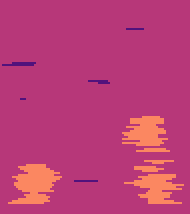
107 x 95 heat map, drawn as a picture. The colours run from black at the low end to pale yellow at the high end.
Roughest part: bottom right. Average level on the scale: 50%. Bumps: three.
